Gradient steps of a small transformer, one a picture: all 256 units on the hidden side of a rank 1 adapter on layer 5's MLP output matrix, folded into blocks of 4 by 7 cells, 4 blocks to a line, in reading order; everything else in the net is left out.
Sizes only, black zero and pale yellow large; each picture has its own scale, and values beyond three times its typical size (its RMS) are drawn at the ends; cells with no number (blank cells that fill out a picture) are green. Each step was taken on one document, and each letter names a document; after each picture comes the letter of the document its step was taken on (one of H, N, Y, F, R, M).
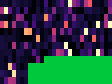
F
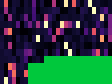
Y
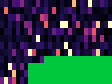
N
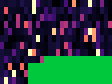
N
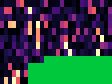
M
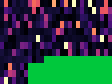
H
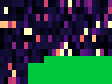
F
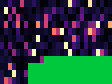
N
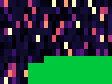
H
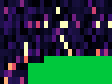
Y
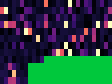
F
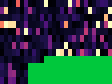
F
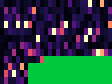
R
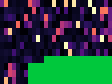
H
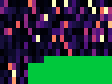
H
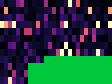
M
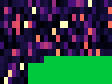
N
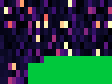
M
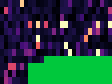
R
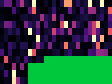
N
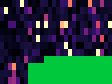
M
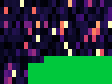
M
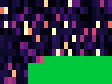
F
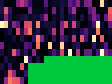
M
